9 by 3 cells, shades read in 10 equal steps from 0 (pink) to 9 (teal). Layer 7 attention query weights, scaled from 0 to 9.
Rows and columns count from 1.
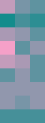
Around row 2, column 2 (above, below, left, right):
5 4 9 8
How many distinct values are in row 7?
1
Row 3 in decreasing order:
6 4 3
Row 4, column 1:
0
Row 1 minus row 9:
-5 -2 -1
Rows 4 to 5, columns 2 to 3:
6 4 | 3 6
